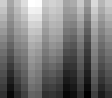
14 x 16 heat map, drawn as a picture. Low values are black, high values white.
The field climbs toward the top. The grain runs up and down. No lone cell stands out from its neighbours. On average the colour sits 50% of the way up the scale.
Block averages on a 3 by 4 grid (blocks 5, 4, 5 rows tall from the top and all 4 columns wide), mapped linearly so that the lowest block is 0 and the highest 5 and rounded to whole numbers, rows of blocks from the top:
4544 / 2322 / 0200
